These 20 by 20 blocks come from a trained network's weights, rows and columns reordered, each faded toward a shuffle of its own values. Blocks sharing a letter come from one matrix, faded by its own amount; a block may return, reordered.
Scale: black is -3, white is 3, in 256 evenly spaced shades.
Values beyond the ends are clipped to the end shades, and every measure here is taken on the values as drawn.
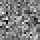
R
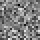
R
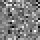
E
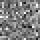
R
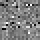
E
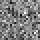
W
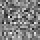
R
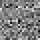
R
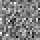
W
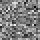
R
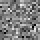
E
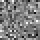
E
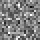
R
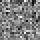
W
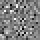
E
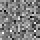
W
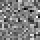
E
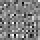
E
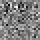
W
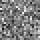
W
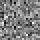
E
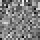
R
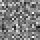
R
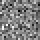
W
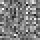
E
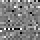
E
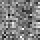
E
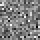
W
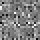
E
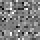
E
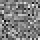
R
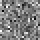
W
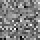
R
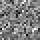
W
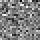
R
